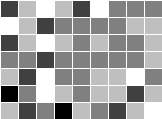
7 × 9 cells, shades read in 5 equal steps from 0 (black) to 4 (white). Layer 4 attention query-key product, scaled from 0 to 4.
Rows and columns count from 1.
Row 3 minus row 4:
-1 1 3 1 0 1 0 0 0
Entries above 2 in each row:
4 4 5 1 5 5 4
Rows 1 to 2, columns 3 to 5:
4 3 1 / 1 2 2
